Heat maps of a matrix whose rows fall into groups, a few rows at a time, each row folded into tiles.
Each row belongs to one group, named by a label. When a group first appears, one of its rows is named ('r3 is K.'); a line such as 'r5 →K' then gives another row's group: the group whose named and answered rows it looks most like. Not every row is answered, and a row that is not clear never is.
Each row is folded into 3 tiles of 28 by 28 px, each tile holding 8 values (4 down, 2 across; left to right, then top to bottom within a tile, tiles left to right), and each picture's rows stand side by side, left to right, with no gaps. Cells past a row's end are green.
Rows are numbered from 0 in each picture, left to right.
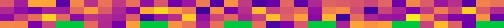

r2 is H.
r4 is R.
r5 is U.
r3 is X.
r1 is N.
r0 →N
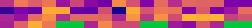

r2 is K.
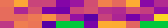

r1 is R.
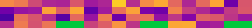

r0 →R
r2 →N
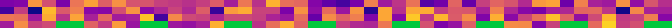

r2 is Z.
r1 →U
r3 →R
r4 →X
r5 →X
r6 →N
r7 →H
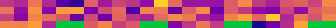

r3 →Z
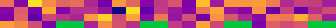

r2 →U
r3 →K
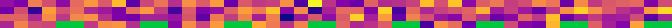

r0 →X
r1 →U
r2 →R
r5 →U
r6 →N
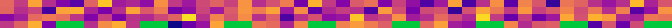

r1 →R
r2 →Z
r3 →H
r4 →H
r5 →H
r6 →H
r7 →Z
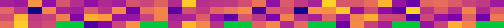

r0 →H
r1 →Z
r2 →R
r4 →K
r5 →R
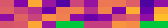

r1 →R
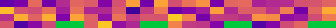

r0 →X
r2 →U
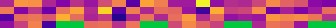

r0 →K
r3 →K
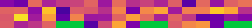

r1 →K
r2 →U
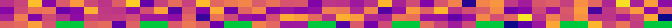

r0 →U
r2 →U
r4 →Z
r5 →H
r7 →U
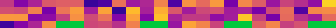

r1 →X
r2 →R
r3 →N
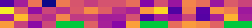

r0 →H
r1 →N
